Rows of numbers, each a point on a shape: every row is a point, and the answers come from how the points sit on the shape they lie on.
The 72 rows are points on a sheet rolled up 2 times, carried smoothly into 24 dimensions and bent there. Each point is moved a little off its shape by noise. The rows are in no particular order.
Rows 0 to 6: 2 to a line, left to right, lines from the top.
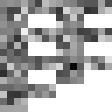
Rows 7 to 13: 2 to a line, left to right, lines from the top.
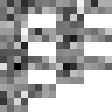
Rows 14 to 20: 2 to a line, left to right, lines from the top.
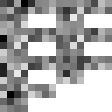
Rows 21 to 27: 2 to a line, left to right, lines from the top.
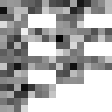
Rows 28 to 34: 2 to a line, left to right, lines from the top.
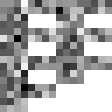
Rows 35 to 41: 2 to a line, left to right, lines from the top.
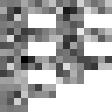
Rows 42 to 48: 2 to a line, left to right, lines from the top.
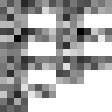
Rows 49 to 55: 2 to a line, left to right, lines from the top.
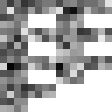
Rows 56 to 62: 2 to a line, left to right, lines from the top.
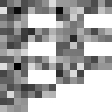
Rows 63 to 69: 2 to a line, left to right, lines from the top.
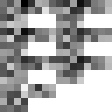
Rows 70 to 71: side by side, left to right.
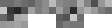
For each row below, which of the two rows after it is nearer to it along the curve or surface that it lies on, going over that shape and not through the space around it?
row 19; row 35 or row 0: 35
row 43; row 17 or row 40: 40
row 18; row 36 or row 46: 46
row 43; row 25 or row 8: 25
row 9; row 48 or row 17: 48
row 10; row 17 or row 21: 17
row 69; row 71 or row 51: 51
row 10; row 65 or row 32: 32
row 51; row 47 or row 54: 54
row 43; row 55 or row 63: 55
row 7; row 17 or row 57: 57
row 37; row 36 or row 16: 16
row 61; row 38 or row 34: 38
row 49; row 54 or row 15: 54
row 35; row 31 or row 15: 15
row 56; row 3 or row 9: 9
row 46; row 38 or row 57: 57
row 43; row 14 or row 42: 42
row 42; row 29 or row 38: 29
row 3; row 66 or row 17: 66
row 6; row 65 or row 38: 38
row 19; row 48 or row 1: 1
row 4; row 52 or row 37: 37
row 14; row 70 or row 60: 60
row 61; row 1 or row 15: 15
